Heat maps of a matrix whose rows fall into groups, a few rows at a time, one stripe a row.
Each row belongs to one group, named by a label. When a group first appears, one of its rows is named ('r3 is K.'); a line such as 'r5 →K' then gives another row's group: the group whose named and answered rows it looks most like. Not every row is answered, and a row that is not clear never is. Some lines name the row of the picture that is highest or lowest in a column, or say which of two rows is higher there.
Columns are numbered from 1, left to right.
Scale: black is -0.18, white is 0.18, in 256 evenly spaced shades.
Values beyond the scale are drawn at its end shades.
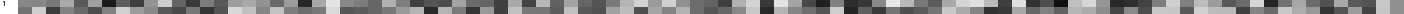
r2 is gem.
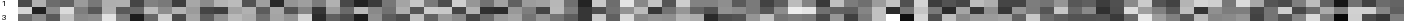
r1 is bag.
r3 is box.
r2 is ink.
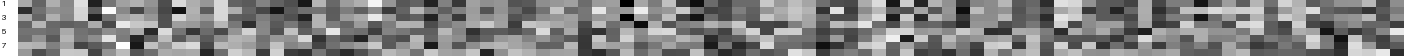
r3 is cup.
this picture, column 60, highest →4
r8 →ink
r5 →gem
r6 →box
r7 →box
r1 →cup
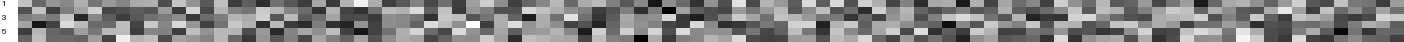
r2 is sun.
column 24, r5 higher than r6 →No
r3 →gem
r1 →cup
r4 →ink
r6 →bag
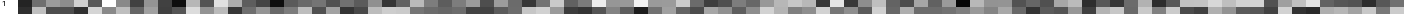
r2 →sun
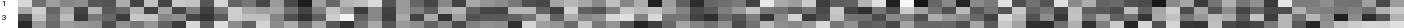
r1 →cup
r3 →gem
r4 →sun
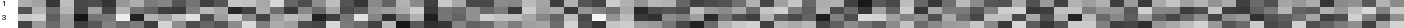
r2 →sun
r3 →box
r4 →gem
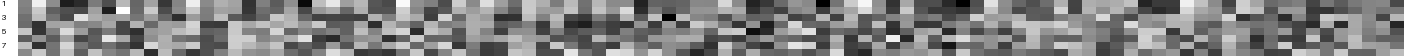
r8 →gem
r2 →bag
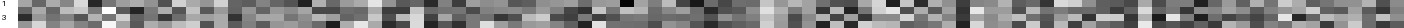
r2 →box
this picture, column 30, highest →2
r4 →box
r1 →cup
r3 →sun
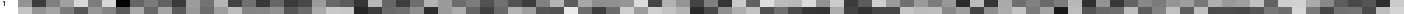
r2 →gem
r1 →cup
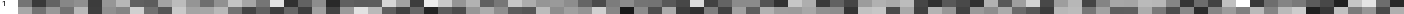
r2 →cup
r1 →ink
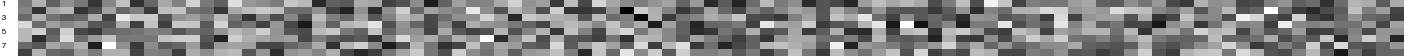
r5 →gem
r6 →ink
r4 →cup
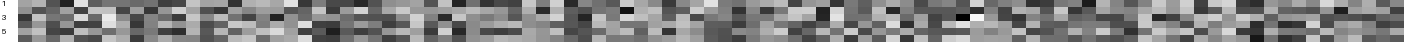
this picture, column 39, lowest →4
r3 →bag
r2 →ink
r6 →box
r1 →sun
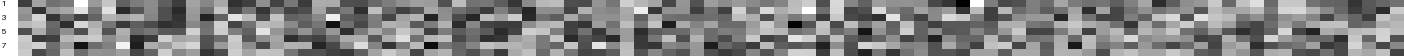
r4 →sun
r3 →gem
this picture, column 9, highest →3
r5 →sun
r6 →ink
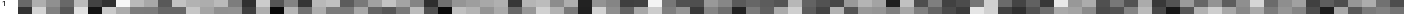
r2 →bag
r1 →bag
